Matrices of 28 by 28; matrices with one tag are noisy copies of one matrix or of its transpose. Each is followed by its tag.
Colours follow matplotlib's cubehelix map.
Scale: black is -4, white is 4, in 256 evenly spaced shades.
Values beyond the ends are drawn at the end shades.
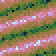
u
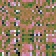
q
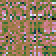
q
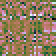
q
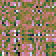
q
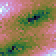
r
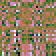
q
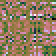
q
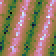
u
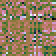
q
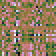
q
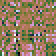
q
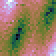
r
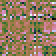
q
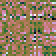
q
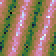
u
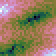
r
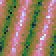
u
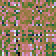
q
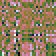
q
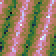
u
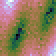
r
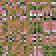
q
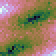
r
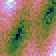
r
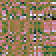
q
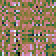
q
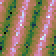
u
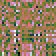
q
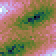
r
